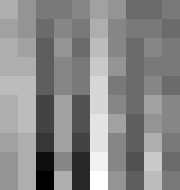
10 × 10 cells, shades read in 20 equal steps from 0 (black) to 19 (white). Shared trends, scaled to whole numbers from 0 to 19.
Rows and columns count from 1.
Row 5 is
14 14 7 10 9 16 9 8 10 8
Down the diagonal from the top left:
13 11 7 10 9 16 12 7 15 9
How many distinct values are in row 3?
8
